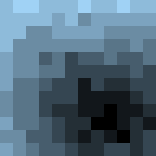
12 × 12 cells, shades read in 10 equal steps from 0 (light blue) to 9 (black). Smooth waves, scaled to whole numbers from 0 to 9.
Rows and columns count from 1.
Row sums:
8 20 28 37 51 57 67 74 79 76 74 64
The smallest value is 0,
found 4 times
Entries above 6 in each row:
0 0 0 0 0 0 3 5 8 7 6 3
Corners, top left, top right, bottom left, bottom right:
1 1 2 6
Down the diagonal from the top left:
1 1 3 3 4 6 8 8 9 8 7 6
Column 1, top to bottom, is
1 1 1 1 2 2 2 3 3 2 3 2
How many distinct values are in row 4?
3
